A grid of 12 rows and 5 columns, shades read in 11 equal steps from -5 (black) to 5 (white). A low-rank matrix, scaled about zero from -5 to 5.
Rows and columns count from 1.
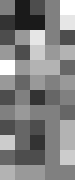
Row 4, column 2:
-2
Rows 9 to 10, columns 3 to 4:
-2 0 | -3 0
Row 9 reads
-2 -1 -2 0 2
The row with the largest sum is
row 5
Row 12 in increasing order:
0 0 1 1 2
